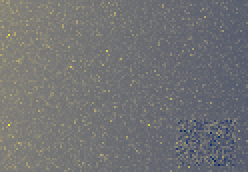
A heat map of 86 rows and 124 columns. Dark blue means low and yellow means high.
Odd patch: rougher, in the bottom right. Grain: fine. Slope: up to the left. Stripes: none. Roughest part: bottom right.
